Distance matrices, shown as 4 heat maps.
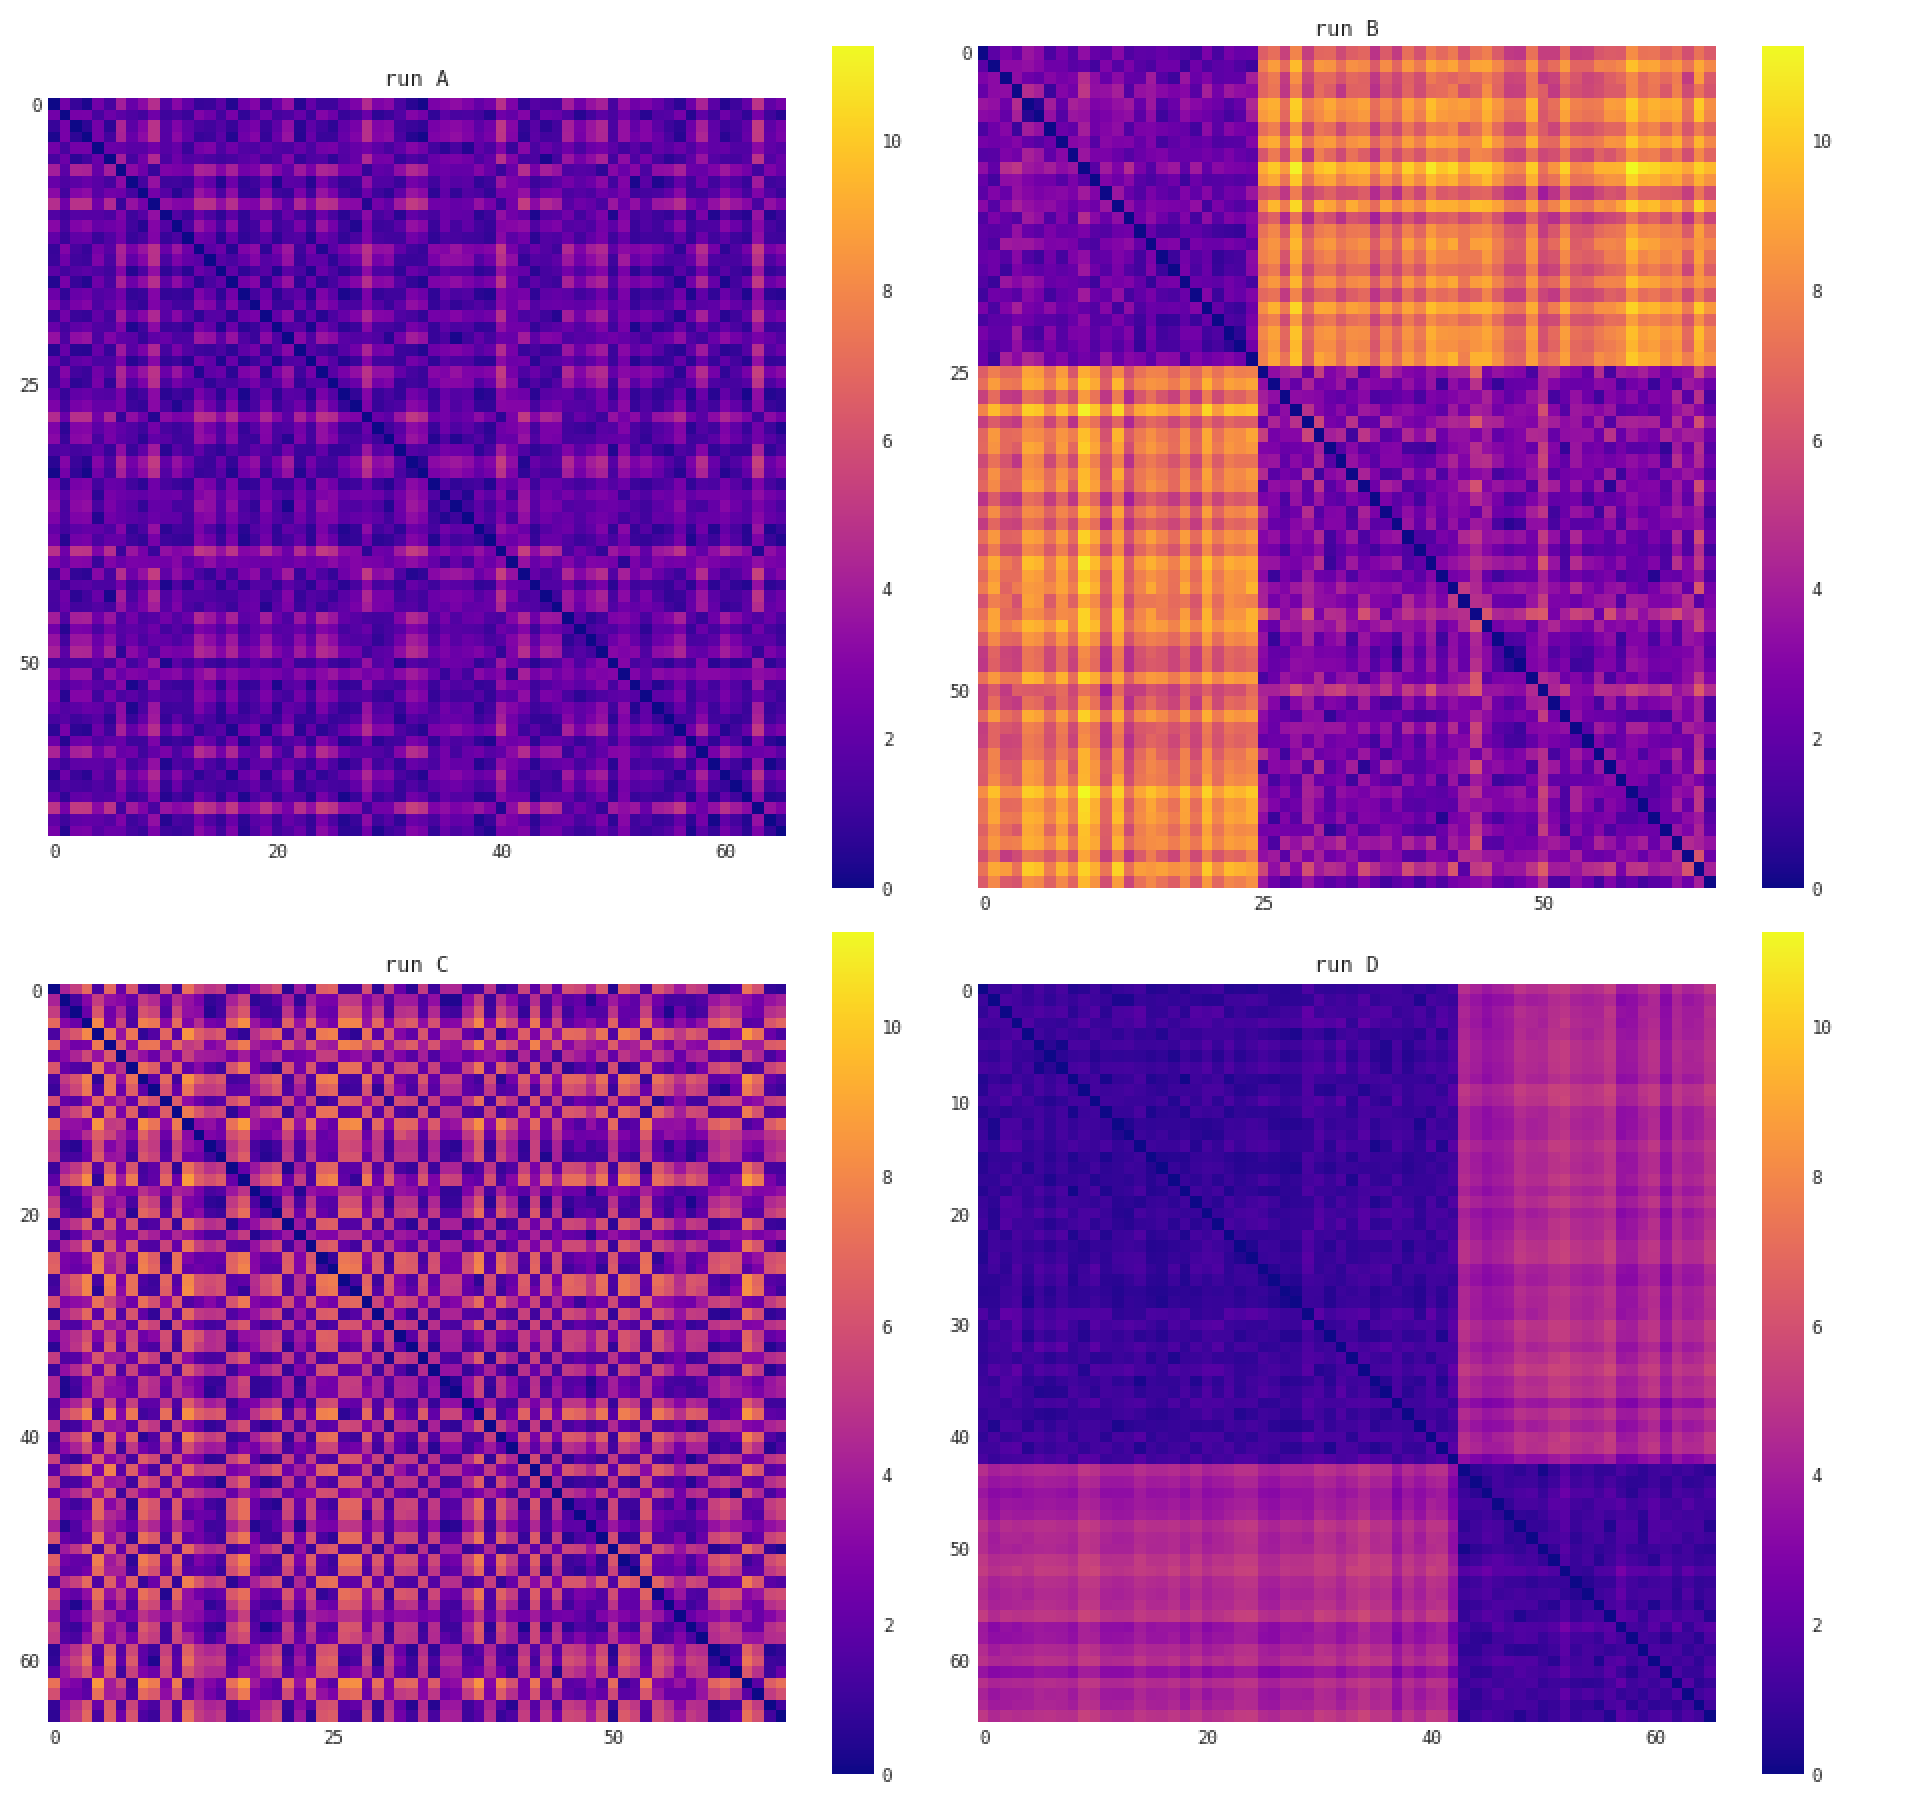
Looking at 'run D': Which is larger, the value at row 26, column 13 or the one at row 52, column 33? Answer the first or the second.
the second
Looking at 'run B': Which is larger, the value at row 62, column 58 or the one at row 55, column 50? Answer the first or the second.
the second
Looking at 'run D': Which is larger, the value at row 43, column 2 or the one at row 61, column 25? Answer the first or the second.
the first
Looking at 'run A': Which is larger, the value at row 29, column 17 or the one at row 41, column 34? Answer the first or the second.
the second
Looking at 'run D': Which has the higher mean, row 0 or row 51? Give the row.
51
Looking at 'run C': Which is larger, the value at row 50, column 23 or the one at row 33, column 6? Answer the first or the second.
the second
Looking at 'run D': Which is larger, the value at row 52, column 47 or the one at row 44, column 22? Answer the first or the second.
the second
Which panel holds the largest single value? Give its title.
run B
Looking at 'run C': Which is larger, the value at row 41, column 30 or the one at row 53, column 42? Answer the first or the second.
the second
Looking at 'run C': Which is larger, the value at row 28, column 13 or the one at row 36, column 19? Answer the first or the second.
the first
